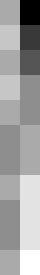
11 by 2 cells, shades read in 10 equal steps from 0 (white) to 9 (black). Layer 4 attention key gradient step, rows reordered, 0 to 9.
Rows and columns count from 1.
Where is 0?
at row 11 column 2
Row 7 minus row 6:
0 0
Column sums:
35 39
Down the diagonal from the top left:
3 7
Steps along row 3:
up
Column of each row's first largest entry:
2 2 2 2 2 1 1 1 1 1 1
